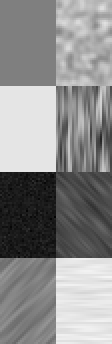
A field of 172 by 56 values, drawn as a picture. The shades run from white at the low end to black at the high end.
The table splits into 4 rows of 2 panels. Panel 1,1: middling, flat. Panel 1,2: low, blotchy. Panel 2,1: very low, flat. Panel 2,2: middling, streaked downward, strong in contrast. Panel 3,1: very high, fine-grained, faint in contrast. Panel 3,2: high, slanting down to the right, faint in contrast. Panel 4,1: middling, slanting up to the right, faint in contrast. Panel 4,2: very low, streaked across, faint in contrast.
